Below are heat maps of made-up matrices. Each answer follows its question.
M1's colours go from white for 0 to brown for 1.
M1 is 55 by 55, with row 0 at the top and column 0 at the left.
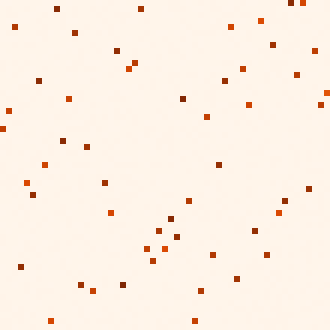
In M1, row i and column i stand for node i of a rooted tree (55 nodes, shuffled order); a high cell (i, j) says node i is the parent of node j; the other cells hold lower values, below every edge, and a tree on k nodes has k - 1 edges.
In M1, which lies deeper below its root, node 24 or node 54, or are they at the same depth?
node 54
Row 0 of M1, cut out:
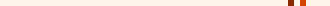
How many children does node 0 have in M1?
2
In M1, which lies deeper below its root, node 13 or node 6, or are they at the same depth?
node 6
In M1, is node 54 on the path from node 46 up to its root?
no
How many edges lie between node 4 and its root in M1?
2
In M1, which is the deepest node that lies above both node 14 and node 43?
30
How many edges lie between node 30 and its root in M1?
1
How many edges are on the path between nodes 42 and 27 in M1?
6
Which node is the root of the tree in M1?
16
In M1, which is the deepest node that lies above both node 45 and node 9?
30
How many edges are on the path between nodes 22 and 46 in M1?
6
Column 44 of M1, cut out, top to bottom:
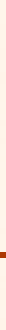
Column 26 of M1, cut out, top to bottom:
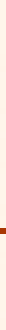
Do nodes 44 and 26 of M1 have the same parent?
no
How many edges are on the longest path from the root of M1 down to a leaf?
10
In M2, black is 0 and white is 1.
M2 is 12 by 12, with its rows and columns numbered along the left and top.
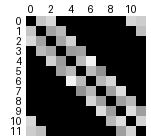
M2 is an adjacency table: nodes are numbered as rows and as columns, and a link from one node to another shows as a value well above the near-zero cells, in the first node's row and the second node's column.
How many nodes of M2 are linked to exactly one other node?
0
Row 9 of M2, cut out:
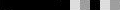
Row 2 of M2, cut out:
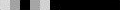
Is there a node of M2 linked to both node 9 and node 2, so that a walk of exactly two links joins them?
no
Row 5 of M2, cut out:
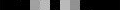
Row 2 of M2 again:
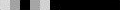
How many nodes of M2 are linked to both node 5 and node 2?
2
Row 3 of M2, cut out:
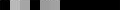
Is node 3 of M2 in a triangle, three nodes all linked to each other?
yes
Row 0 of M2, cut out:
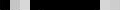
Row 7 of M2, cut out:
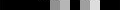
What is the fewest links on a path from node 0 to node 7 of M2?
3
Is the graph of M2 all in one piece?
yes
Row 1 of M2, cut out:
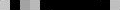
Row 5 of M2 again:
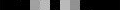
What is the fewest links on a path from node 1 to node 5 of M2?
2
